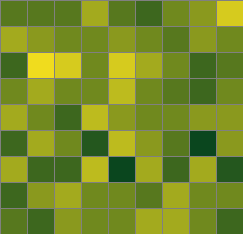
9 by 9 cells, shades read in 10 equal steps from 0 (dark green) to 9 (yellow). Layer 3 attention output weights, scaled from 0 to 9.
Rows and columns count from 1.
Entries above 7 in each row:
1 0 3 0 0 0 0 0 0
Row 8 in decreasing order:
6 6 5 4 4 4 4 3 2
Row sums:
37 40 46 38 42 33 32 38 36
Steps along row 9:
down up down same up same down down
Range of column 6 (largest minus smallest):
4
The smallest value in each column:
2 2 2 1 0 2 2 0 1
